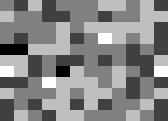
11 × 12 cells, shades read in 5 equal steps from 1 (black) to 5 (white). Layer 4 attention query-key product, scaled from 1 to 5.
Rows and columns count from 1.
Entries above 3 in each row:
4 3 6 4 3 3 5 5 5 4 4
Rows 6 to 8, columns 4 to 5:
3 2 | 3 1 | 5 4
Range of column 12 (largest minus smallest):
3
